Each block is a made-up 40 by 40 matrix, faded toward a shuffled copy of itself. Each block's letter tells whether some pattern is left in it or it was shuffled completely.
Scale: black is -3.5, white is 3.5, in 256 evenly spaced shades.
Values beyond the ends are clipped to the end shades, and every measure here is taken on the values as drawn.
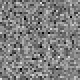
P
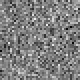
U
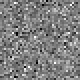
P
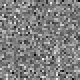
U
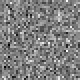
P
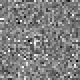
P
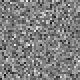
P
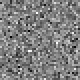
U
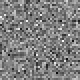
P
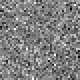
U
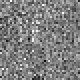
P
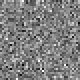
P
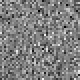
P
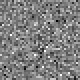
U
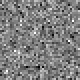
U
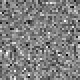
P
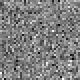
U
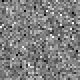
U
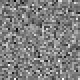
U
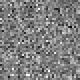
P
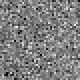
U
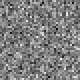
P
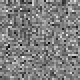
P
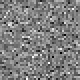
P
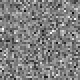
U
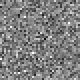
U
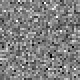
U
